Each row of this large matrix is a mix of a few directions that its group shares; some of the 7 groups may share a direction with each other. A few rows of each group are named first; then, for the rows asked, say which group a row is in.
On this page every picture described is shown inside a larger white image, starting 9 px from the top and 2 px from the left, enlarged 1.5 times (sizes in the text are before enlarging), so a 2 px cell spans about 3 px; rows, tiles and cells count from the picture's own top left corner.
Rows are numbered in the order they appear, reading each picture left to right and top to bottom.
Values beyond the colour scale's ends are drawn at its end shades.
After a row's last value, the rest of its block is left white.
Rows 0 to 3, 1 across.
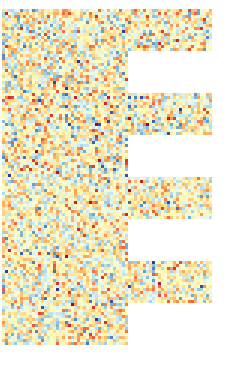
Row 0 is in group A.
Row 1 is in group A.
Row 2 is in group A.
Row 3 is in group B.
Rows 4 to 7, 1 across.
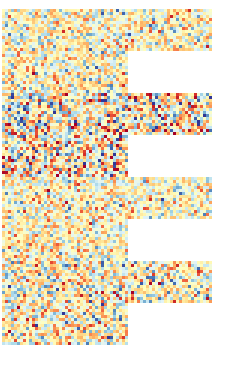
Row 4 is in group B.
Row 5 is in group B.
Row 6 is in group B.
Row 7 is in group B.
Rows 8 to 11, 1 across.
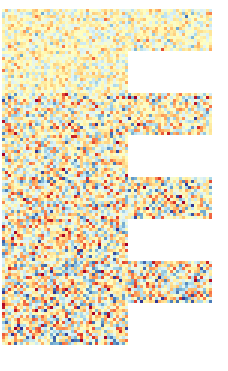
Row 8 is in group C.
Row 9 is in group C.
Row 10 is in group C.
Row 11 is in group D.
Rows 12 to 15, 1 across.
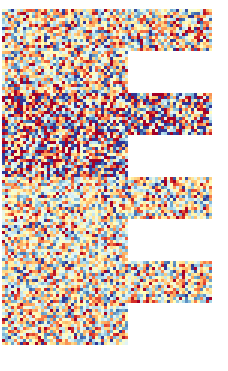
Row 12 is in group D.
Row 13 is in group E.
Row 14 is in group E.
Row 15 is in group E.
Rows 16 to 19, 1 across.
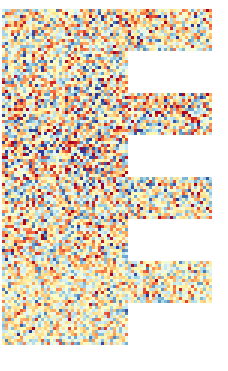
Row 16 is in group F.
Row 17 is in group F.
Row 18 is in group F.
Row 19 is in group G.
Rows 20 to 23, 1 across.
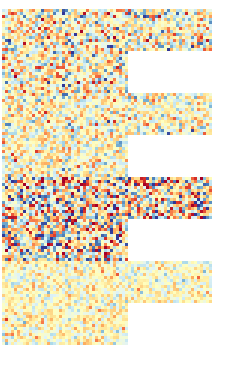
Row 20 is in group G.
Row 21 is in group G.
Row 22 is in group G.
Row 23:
F
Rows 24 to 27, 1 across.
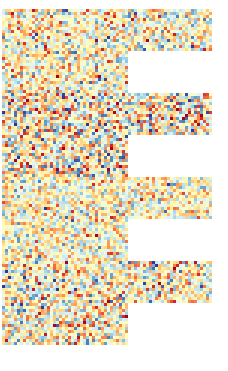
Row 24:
C
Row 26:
B
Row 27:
B
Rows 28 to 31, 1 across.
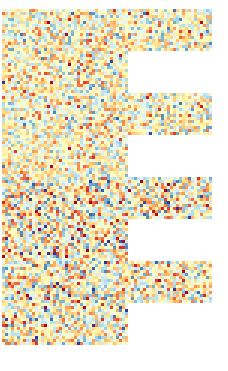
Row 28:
B
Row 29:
B
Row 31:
F
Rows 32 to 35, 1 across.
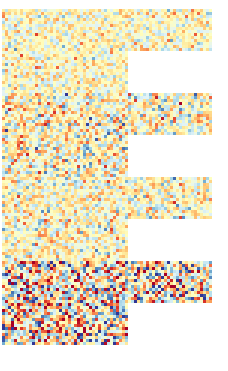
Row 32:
C
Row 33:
B
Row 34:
G
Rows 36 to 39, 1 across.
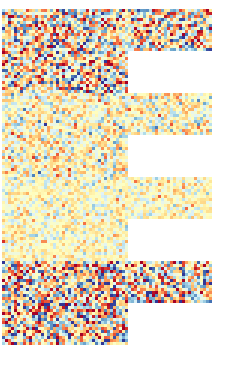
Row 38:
F
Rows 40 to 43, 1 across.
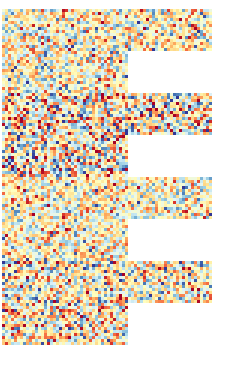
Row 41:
B
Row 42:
E
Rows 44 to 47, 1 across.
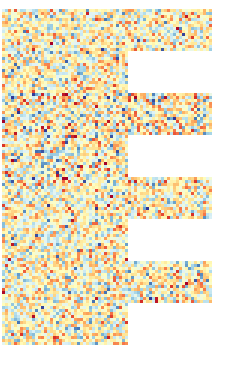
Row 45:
G
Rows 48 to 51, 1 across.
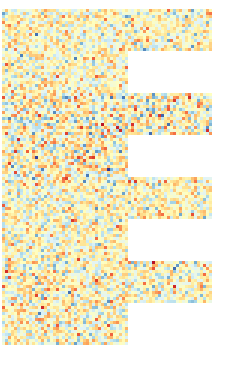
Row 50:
C
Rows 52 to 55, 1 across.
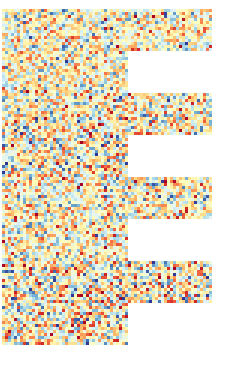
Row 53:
A
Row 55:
B
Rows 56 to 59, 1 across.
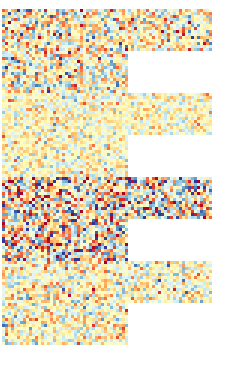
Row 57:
D
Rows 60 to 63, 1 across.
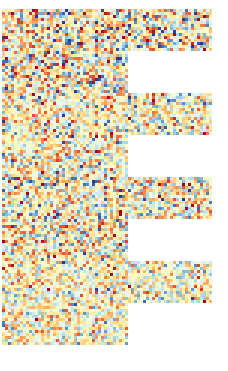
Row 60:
E
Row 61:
B
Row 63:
E
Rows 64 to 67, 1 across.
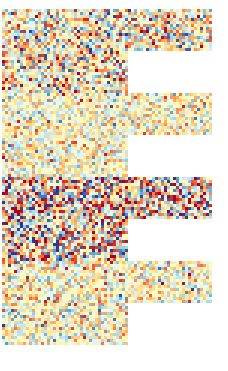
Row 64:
A
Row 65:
E
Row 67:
F
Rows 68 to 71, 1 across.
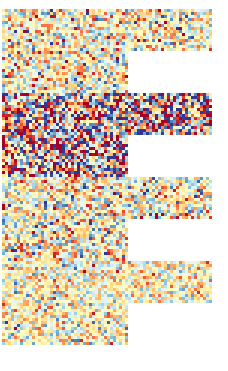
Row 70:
D
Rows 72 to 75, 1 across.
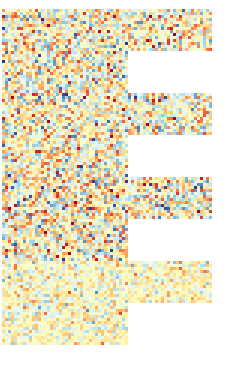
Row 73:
G
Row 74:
G
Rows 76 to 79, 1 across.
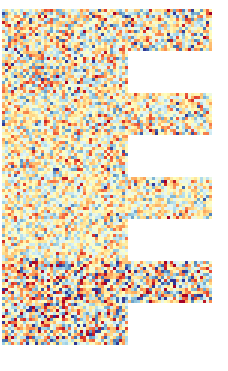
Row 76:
C
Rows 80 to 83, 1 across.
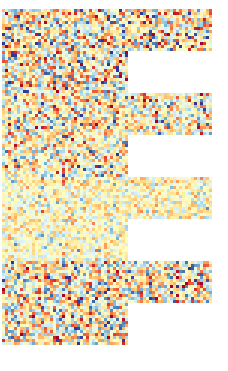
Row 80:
A
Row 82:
G
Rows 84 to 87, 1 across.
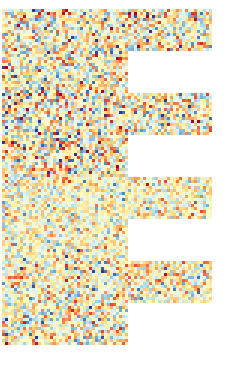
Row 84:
E
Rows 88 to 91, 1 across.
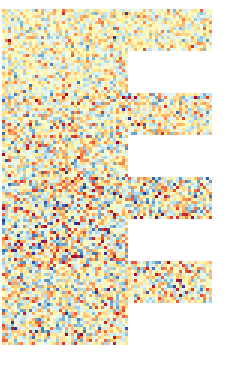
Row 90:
D
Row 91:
C
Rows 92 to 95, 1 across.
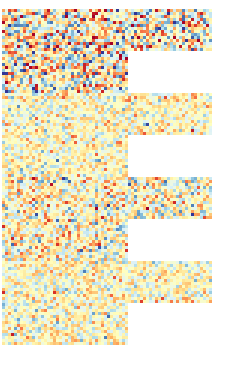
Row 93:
C
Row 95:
D
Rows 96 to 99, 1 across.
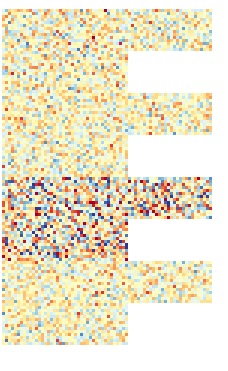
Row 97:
B
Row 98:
A
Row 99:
G
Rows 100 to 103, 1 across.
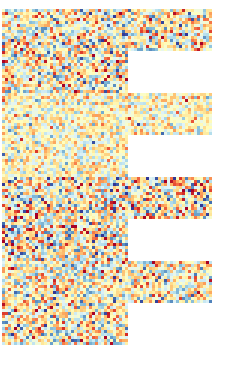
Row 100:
A
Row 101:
C
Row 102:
E
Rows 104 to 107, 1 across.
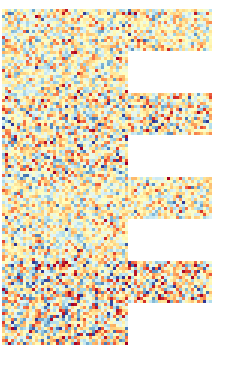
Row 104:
C
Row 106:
C
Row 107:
E
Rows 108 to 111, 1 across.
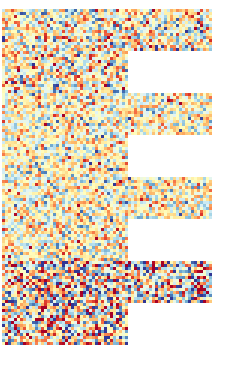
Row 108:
D
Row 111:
G
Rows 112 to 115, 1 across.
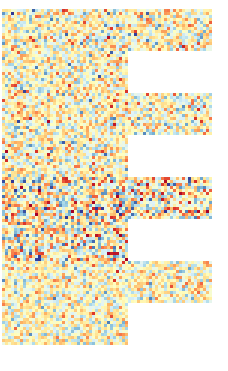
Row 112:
B
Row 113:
E
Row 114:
B
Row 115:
D
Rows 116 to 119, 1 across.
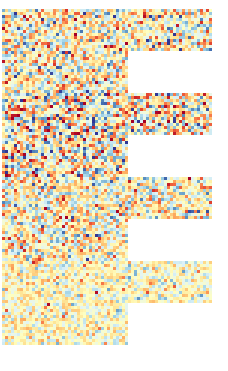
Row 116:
G
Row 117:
F
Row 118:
B
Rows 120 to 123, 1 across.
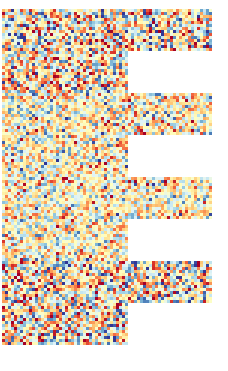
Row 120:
B
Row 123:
A
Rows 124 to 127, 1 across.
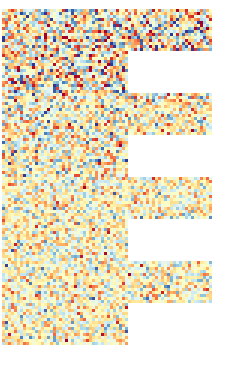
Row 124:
D
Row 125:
G
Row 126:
D
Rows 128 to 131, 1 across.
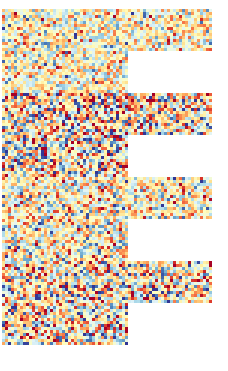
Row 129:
F
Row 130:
G
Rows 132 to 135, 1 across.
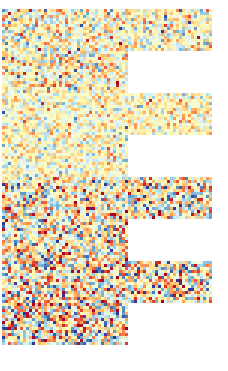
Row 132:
F
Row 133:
G
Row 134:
G
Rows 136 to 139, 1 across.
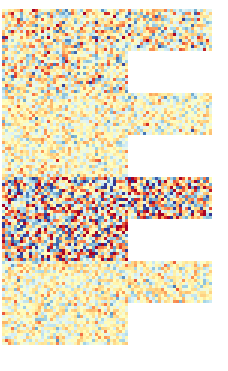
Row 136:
E
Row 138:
G
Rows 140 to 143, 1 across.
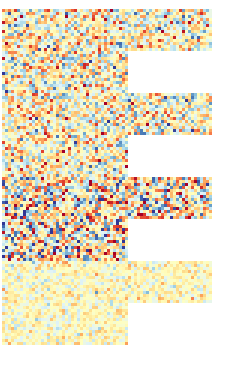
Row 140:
F
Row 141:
C
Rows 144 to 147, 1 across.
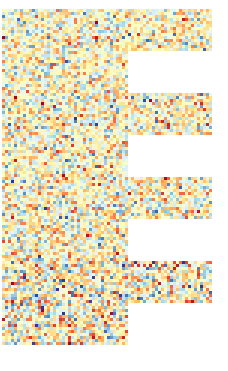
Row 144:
E
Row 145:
G
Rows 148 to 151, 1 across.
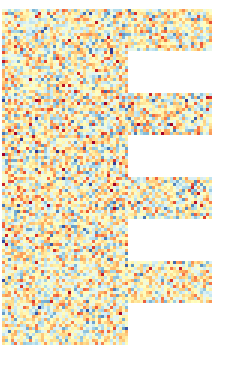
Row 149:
C
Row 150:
E
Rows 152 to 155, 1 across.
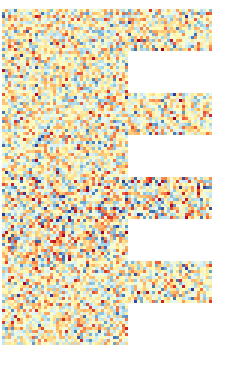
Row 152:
C
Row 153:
G
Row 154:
B
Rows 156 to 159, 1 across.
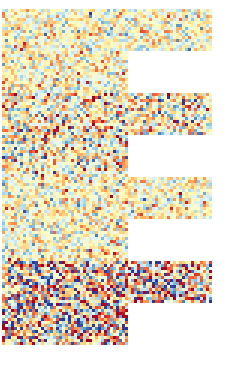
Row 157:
F
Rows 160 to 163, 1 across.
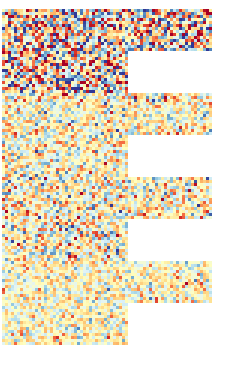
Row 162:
F
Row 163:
D
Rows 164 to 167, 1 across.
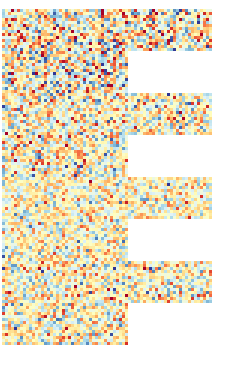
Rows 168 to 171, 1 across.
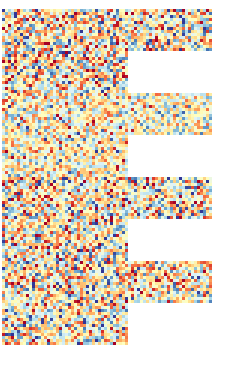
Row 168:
G
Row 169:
F
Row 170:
C
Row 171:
F
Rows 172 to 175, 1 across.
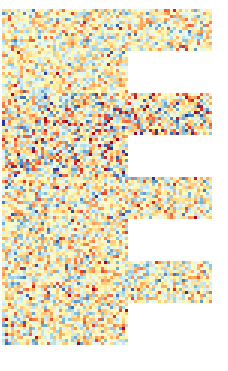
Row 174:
B
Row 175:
F
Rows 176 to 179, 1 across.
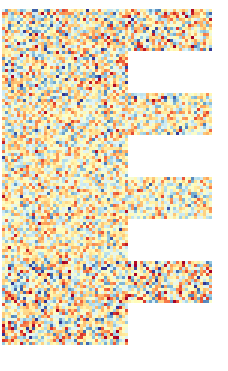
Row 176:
C
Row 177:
E
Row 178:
G
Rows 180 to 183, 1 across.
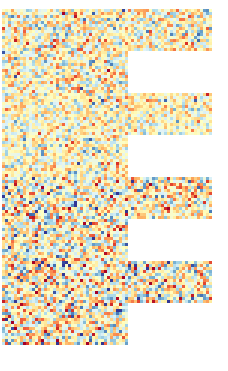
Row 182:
G
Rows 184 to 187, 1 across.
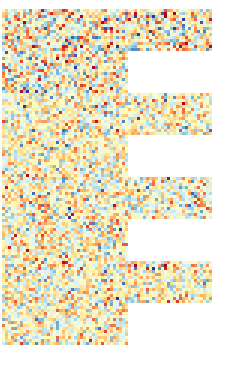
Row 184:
E
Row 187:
E
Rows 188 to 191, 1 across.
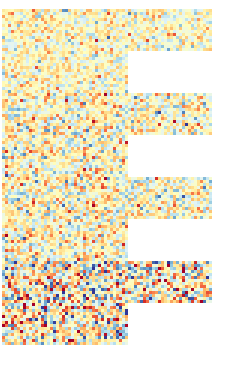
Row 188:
A
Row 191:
F
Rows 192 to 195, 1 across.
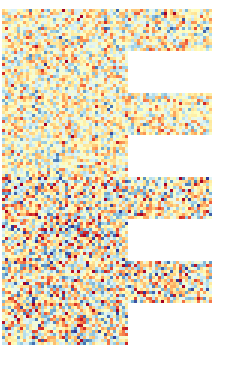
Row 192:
E
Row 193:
B
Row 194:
F
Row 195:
C
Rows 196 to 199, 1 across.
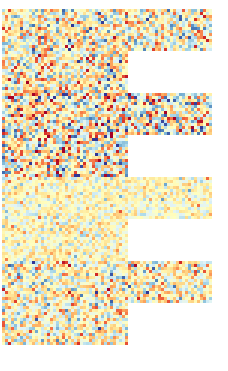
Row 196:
G
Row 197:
A
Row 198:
F
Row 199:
G
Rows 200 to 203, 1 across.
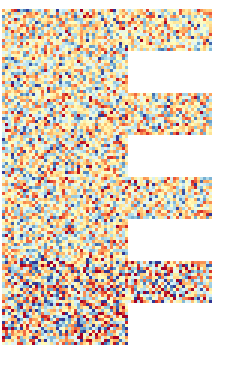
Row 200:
F
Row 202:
E
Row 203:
C
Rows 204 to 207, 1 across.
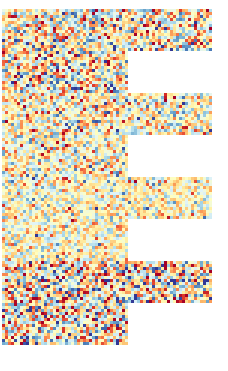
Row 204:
D
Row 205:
E
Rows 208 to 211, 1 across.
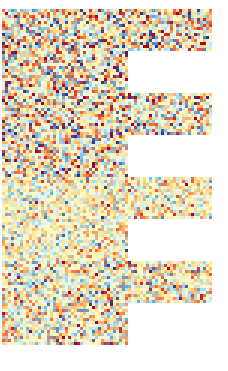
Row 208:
A
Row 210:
C
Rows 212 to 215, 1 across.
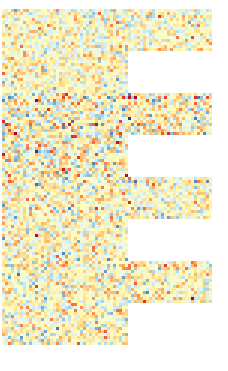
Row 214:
C
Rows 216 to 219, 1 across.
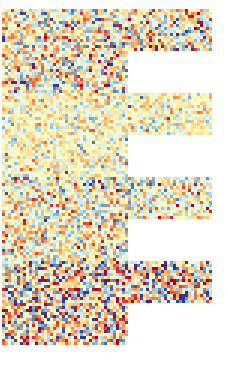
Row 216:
D
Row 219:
E
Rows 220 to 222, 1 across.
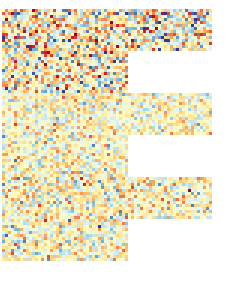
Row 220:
G
